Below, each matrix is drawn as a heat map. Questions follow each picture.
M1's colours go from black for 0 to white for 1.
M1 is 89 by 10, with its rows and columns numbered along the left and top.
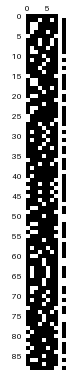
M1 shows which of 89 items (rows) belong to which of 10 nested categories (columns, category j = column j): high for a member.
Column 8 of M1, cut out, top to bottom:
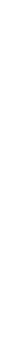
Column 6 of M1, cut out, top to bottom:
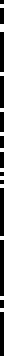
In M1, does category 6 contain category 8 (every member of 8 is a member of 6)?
no
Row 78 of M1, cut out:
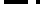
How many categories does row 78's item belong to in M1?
3
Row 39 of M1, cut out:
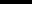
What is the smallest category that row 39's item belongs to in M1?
9
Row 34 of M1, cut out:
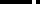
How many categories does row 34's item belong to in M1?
1
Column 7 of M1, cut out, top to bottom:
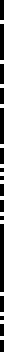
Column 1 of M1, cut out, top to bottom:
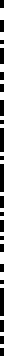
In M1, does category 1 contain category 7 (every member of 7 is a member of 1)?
no
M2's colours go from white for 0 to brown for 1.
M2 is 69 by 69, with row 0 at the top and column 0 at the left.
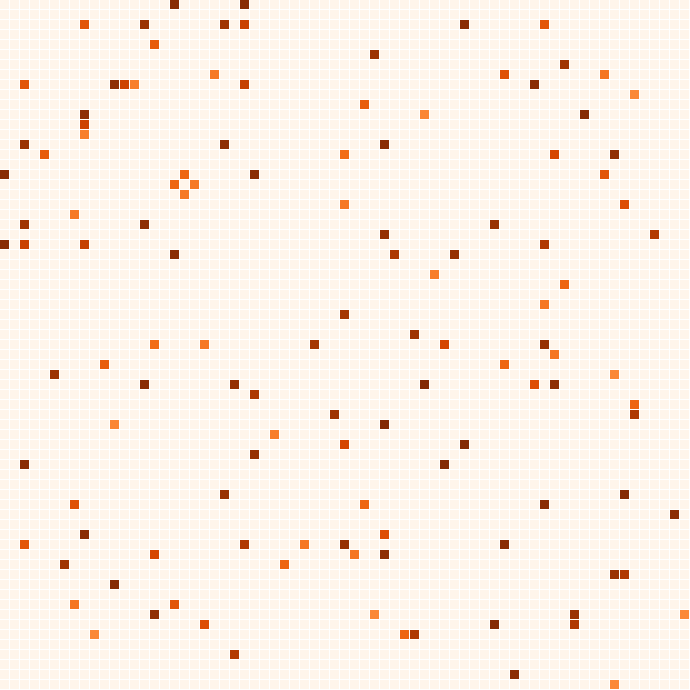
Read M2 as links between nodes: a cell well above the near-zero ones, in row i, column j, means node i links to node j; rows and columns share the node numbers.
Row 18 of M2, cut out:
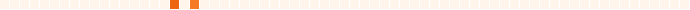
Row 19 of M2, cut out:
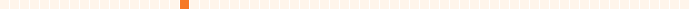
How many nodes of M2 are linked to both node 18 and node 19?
0
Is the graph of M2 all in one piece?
no
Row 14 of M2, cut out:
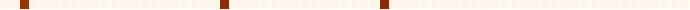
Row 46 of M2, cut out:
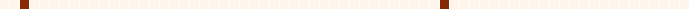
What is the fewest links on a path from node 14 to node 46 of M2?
2
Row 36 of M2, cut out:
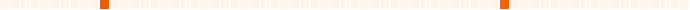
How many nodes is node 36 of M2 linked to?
2
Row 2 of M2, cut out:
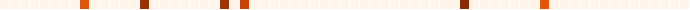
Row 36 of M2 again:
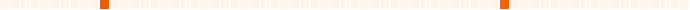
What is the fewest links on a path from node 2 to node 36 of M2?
3
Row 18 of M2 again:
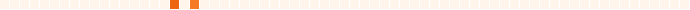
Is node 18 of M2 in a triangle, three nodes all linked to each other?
no
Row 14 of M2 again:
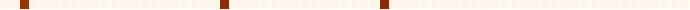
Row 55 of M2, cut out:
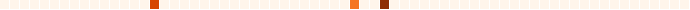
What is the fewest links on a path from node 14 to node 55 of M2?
2
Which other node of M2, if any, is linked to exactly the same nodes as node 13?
node 12
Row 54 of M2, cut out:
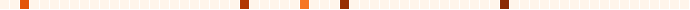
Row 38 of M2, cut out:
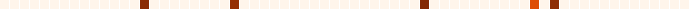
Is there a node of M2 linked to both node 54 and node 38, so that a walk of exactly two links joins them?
no
